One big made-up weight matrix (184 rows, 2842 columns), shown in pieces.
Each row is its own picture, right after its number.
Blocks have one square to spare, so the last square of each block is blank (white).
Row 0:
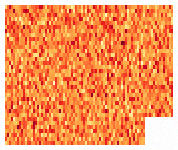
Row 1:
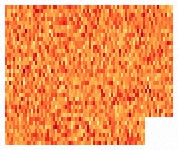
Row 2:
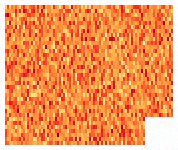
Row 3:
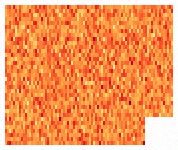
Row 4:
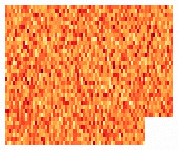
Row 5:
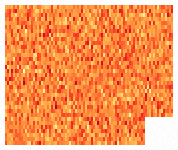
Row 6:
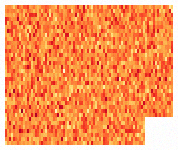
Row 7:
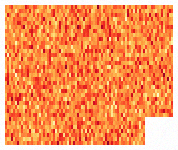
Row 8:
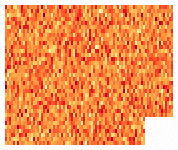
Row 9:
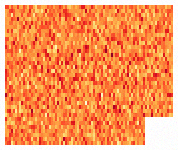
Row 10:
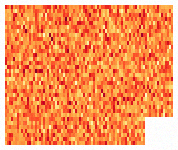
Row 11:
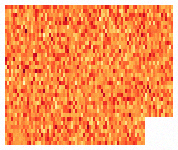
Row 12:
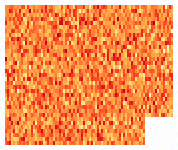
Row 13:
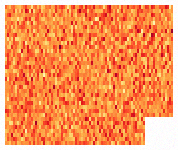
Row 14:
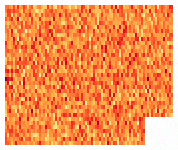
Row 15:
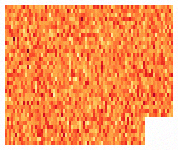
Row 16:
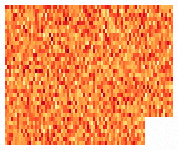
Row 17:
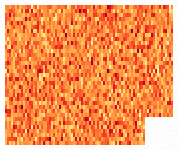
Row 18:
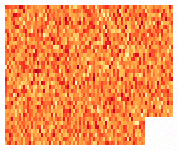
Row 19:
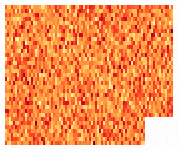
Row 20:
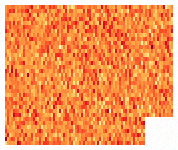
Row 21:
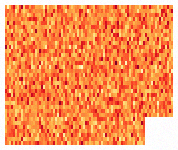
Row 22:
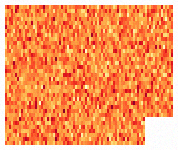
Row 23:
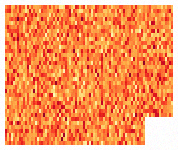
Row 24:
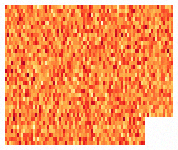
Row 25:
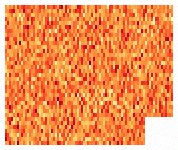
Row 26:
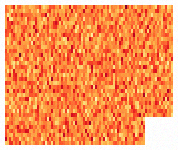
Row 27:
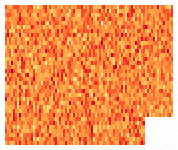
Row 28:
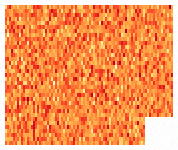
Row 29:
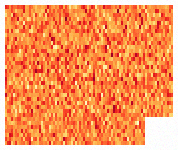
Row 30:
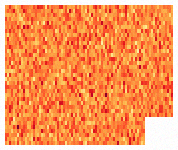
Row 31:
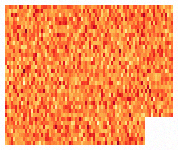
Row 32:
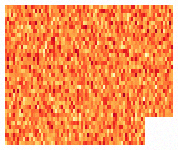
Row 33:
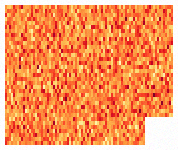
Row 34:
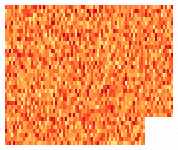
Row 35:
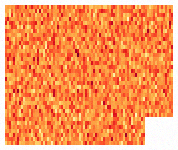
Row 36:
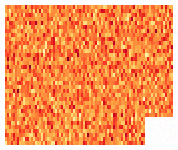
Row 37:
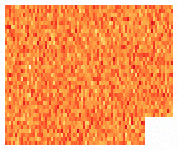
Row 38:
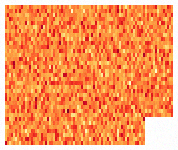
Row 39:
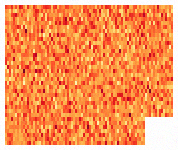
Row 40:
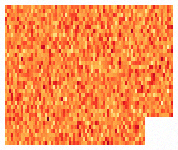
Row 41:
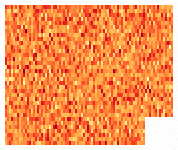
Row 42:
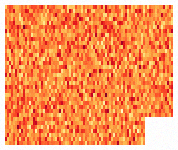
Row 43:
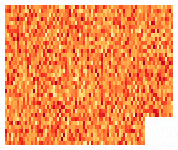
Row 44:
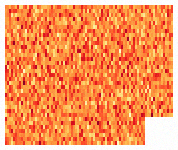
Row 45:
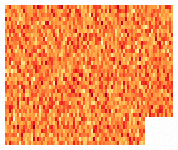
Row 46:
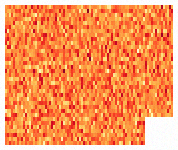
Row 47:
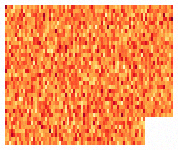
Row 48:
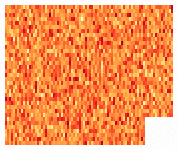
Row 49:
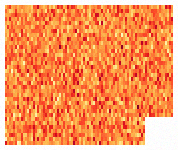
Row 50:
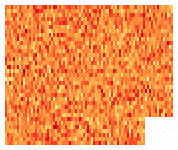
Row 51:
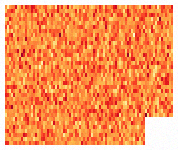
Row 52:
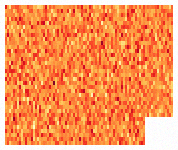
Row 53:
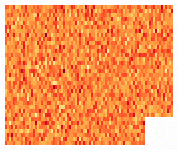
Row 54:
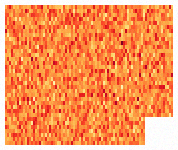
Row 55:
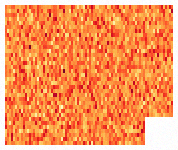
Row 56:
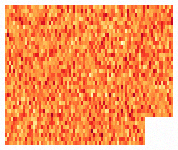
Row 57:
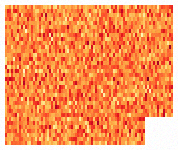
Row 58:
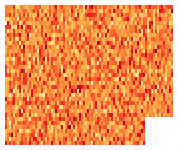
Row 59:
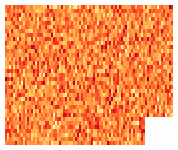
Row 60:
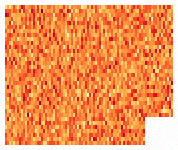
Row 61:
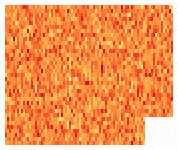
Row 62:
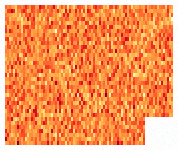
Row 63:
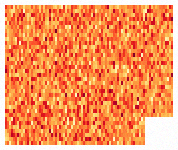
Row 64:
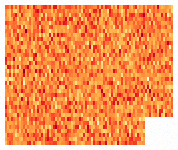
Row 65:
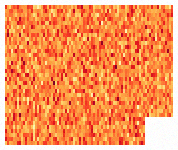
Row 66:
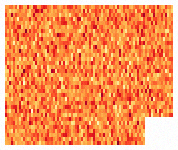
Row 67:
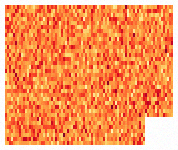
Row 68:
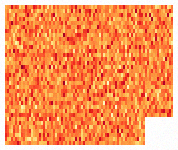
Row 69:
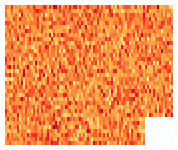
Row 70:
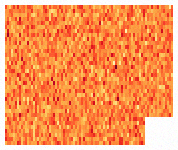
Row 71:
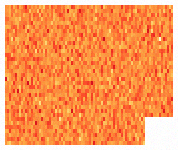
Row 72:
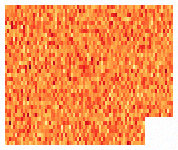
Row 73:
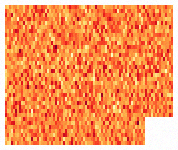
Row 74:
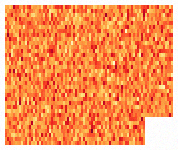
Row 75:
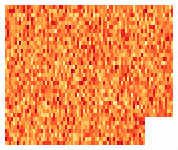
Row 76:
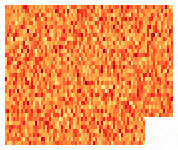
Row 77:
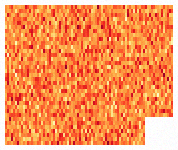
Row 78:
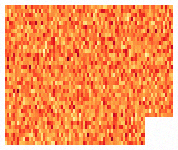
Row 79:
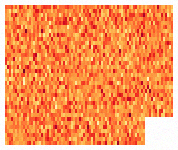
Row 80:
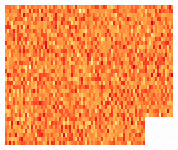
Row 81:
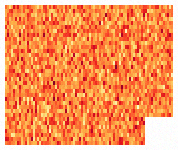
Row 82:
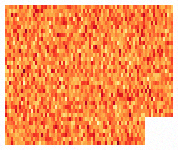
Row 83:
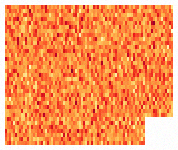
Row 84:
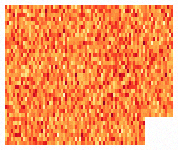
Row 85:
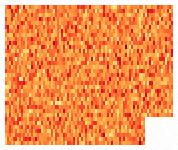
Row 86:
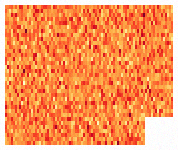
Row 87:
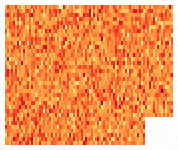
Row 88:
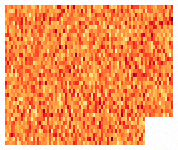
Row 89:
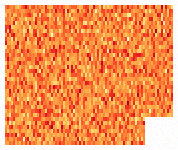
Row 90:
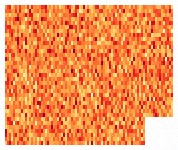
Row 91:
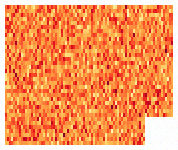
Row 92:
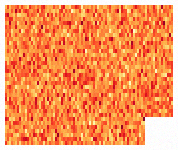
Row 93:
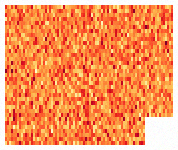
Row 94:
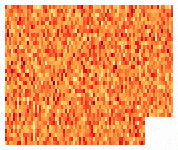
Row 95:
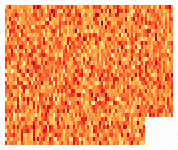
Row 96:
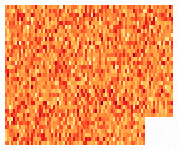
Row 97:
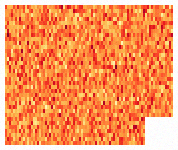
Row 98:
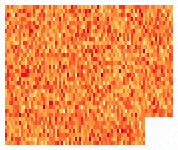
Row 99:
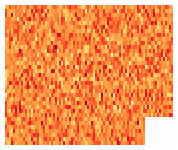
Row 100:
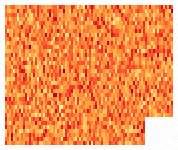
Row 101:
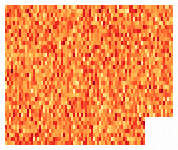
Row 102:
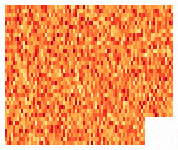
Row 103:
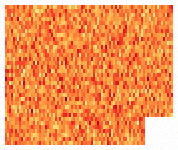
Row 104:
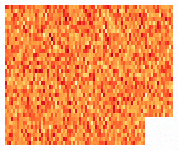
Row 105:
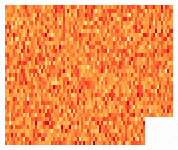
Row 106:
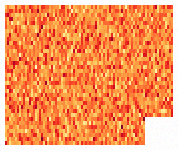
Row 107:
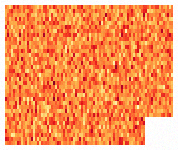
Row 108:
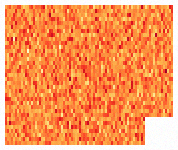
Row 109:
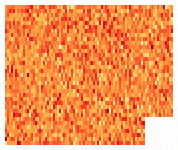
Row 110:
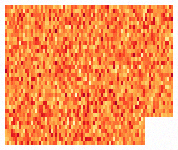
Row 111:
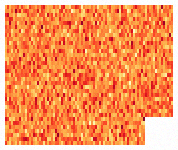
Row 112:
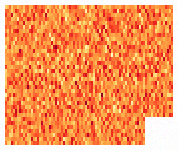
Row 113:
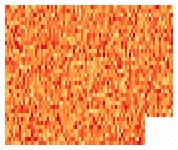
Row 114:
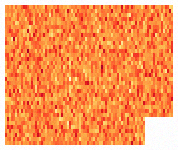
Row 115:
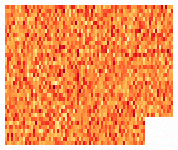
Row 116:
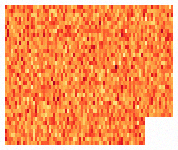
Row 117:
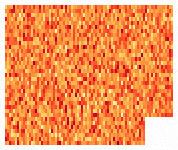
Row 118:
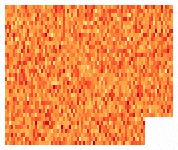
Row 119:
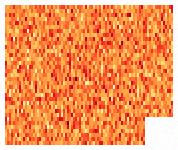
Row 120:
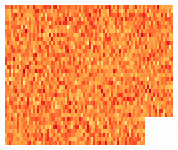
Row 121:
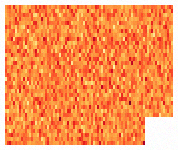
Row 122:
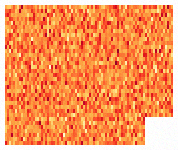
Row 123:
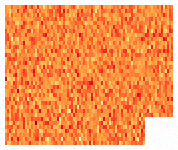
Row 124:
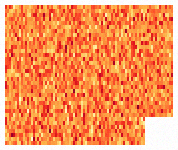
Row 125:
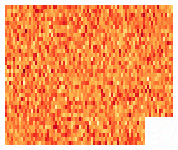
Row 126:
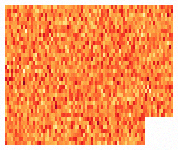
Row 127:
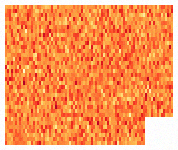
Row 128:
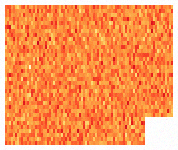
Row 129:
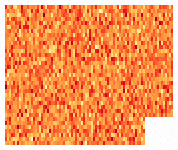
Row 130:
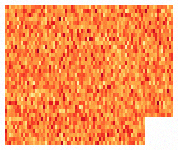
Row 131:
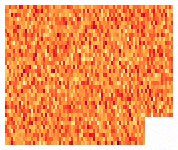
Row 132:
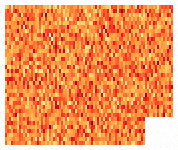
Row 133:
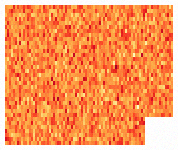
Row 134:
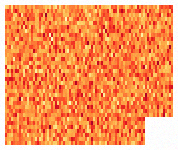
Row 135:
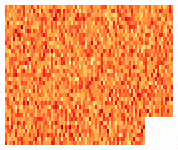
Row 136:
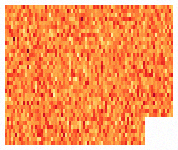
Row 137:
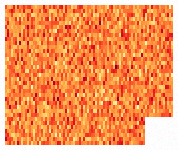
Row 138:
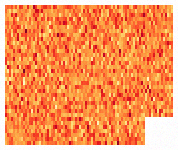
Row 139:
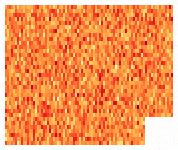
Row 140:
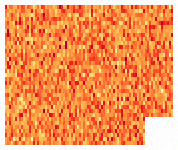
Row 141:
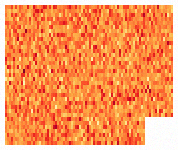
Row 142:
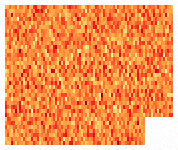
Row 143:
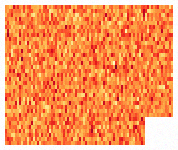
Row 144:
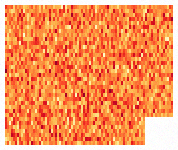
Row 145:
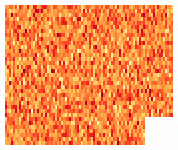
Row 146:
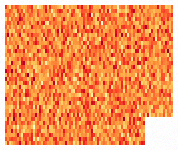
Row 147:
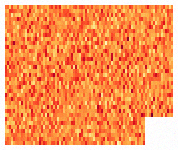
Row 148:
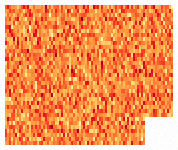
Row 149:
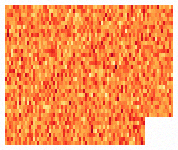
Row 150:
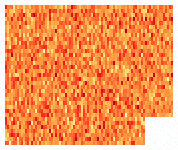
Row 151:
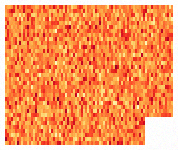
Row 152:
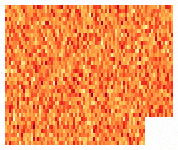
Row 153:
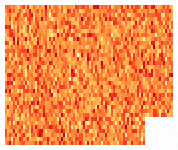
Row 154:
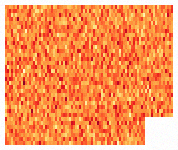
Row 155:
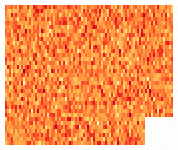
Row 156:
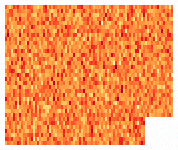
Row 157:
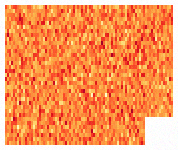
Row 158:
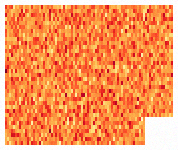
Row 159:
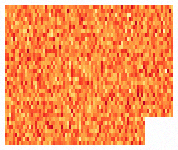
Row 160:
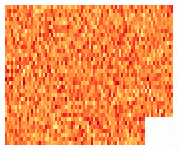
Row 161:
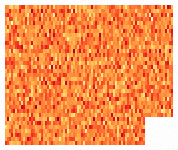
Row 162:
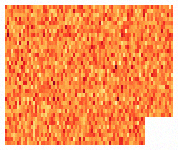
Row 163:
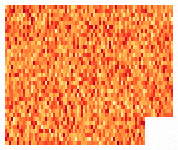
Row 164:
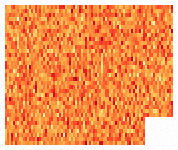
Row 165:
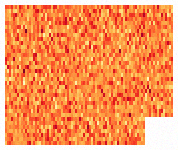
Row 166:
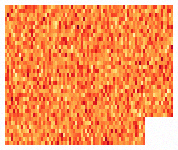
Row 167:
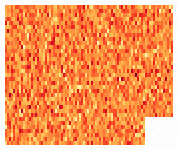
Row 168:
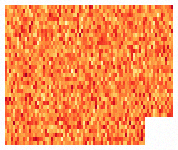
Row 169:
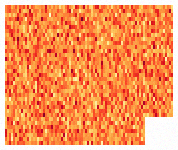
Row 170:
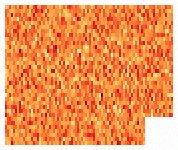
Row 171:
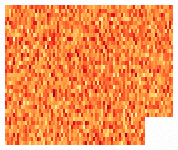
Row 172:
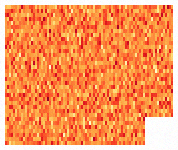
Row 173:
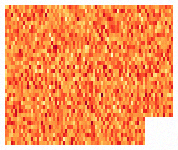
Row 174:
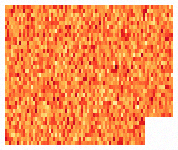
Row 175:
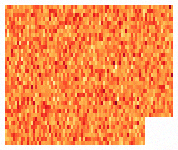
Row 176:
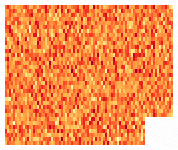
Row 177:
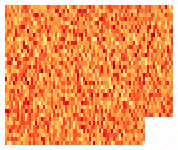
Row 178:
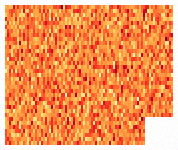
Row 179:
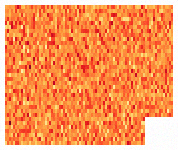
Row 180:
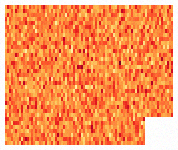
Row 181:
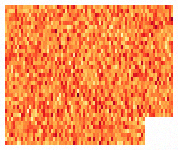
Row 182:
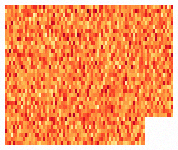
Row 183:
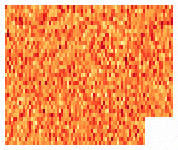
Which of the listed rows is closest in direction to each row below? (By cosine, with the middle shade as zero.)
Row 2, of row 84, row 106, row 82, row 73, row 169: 106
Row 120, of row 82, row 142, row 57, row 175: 82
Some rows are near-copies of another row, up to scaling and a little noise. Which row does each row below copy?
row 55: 100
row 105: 118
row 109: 20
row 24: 146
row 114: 61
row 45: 152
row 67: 91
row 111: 92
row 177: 4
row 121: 3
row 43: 23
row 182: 34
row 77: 7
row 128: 37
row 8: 129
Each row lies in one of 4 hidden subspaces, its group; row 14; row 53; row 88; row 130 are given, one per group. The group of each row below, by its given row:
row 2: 130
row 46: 53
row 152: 88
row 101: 88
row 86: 14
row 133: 88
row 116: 88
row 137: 88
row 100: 53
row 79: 14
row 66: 14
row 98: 130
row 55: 53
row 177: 53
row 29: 14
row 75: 88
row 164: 53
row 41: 14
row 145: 14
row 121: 53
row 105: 53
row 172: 130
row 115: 53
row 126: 14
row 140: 88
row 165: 14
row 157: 88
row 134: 14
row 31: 14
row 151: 88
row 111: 130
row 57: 14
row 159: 53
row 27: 88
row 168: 53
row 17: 53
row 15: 53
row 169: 53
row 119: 53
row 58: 53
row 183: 88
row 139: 88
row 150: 88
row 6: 53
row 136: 53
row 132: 14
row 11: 14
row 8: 88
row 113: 130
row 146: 88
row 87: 88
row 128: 53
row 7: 130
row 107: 88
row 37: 53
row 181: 88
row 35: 53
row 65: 88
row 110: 88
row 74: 88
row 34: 130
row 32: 53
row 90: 53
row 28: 88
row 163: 88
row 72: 53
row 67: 130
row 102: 53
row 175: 88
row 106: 130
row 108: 53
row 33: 130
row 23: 53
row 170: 14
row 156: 88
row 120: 14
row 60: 130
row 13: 53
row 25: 88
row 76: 53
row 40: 130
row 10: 14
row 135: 53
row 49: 88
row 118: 53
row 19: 53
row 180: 130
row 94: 88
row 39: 14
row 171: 53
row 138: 14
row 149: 88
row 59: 14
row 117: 88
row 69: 14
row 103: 14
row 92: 130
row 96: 88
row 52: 88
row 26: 130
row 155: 14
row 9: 14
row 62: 88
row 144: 88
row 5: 14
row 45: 88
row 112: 14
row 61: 53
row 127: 14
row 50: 14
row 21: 130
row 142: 14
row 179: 53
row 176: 53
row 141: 14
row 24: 88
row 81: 88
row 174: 88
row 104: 14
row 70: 88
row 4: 53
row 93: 88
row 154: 14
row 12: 53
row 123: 53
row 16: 14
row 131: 14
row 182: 130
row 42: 88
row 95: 88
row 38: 130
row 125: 14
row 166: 130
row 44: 14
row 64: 14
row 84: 130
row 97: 88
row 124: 88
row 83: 53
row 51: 130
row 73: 14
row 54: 88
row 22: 130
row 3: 53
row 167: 53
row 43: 53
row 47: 88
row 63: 88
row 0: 88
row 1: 14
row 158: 88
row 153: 53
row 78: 53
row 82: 14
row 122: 130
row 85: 130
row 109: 88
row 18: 14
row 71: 53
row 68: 130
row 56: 88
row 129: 88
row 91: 130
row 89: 53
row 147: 14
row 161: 130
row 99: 14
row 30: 88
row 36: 53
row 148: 53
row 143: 88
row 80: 53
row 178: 88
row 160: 14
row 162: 88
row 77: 130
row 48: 53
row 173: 14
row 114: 53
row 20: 88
